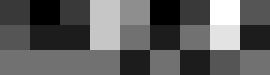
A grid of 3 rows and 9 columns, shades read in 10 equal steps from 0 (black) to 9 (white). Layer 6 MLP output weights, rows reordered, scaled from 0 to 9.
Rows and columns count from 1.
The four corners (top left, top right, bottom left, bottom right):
2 3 4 4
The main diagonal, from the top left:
2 1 4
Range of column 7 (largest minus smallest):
3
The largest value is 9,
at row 1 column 8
